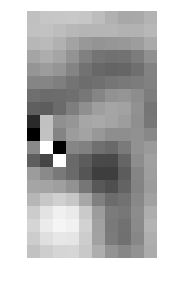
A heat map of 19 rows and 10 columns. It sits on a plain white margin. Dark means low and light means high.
There are no regular stripes. The middle left is the roughest part. In the middle left lies a patch that is rougher than the rest. The top left is the calmest part.
